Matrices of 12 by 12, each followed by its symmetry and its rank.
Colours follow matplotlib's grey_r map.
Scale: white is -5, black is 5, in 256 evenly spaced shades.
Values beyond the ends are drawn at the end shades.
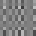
neither, rank one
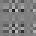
neither, rank one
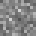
symmetric, full rank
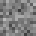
neither, full rank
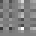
neither, rank one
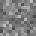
neither, full rank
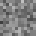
antisymmetric, full rank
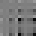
symmetric, rank one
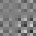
symmetric, rank one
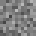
antisymmetric, full rank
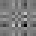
symmetric, rank one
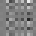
neither, rank one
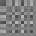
symmetric, rank one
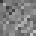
symmetric, full rank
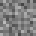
antisymmetric, full rank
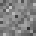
symmetric, full rank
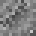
symmetric, full rank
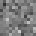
neither, full rank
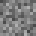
neither, full rank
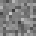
antisymmetric, full rank
